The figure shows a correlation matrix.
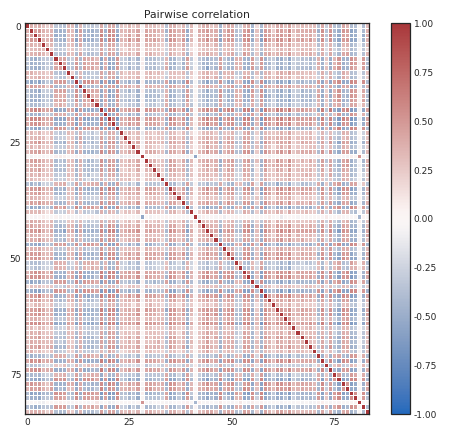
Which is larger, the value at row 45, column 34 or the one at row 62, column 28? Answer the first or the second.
the second
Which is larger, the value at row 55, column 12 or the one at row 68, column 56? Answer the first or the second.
the first
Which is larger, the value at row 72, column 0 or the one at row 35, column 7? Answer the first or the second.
the first
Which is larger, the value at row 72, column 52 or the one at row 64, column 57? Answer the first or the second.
the first
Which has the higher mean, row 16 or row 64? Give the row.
64
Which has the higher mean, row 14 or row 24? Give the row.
24
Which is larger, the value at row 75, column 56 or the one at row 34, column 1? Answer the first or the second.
the first
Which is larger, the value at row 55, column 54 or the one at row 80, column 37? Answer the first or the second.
the second
